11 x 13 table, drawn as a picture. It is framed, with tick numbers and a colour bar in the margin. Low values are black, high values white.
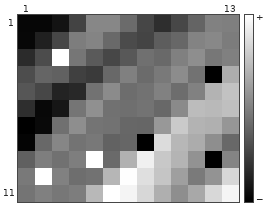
Lone odd cells: 6, 3 higher and 3 lower than their neighbours. Slope: up to the bottom right. Ninth with the lowest average: middle left. Calmest part: centre.
